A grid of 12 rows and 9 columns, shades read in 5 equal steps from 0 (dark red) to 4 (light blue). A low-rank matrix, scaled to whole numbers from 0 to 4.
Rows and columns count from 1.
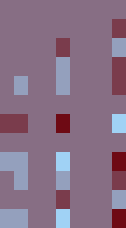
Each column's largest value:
3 3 2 2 4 2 2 2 4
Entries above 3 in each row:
0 0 0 0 0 0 1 0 1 0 0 1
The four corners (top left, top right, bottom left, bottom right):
2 2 3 0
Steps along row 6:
same same same same same same same same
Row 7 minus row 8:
-1 -1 0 0 -2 0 0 0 2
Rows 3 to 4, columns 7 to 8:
2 2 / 2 2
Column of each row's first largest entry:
1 1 9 5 2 1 9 1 5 2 9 5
